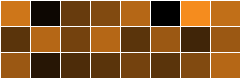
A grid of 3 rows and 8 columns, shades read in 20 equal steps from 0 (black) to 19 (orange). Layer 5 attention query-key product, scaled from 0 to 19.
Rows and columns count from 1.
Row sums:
83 80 68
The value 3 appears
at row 3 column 2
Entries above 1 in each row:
6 8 8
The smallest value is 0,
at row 1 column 6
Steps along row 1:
down up up up down up down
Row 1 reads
16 1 8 10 14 0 19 15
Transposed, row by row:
16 7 12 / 1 14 3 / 8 9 6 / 10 14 7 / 14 7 9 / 0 12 7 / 19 5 10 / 15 12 14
